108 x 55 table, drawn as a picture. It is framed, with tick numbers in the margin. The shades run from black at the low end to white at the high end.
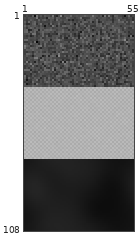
It is made of 3 by 1 panels. Panel 1,1: low, fine-grained. Panel 2,1: high, checkered, faint in contrast. Panel 3,1: very low, smooth, faint in contrast.
